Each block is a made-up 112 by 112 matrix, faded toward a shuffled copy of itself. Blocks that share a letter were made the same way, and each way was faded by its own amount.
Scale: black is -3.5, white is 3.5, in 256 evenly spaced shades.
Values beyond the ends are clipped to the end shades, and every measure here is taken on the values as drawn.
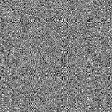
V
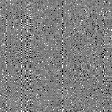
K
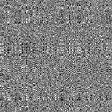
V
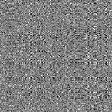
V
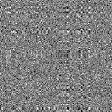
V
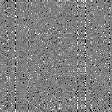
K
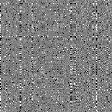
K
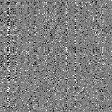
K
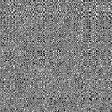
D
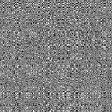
D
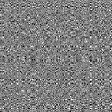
D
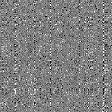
K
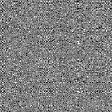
V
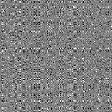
D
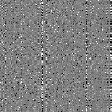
K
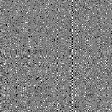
K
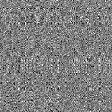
V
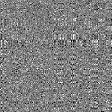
V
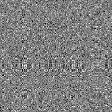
V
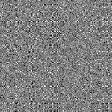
V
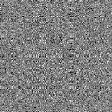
V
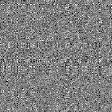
V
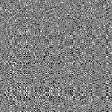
D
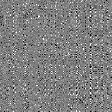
K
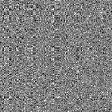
V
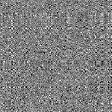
V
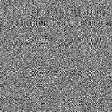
V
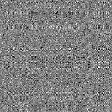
V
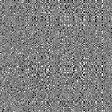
D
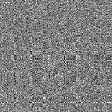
V
